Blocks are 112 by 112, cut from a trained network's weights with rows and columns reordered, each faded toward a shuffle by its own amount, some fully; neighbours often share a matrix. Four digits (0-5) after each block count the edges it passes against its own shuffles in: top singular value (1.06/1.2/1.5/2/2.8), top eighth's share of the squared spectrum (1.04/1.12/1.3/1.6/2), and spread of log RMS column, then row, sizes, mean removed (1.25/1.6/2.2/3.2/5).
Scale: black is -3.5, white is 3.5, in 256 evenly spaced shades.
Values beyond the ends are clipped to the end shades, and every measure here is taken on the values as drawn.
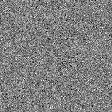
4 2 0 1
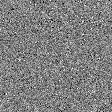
2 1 0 1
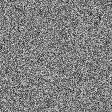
0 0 0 0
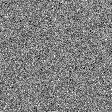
0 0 0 0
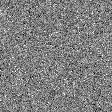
0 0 0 0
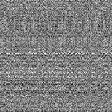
4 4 1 3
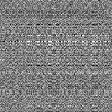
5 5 2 3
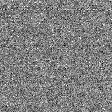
2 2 0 1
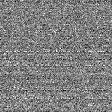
4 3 0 2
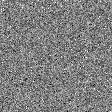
0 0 0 0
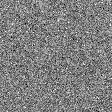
1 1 0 0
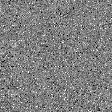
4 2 0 1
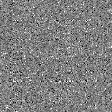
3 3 1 1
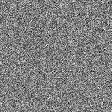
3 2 0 0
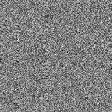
4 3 1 0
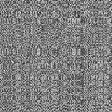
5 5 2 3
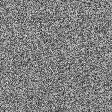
2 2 0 0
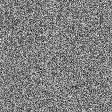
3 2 0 0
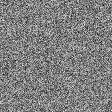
2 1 0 0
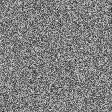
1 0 0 0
